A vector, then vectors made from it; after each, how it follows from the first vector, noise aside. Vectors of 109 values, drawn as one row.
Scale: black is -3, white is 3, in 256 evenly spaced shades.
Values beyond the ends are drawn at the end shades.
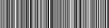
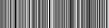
negated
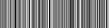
negated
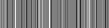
partly zeroed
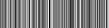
negated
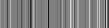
partly zeroed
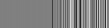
partly zeroed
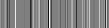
partly zeroed
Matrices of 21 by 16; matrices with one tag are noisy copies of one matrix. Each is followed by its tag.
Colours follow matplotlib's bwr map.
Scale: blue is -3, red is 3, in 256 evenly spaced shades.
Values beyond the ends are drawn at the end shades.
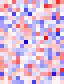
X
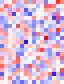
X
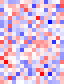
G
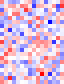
G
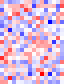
G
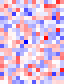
X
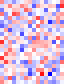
G
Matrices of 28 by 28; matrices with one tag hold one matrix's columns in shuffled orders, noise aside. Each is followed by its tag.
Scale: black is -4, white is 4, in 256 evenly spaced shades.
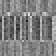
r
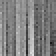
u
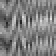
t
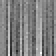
u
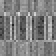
r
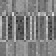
r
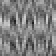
t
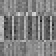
r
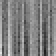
u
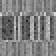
r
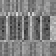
r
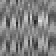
t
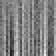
u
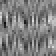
t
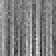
u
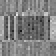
r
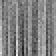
u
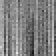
u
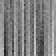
u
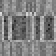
r
